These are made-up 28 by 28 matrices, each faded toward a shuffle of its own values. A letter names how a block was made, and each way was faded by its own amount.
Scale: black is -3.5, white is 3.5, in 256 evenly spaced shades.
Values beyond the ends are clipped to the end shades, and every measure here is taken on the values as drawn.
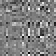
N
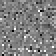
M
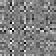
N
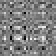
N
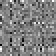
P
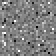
M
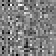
P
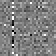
P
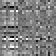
N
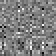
P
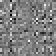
P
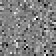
M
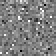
M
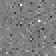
M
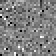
M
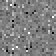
M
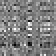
N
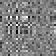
N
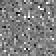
M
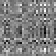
N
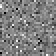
M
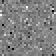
M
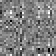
P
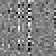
P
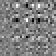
N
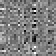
P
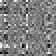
P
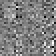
P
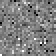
M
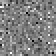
M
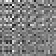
N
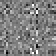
P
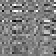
N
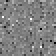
M
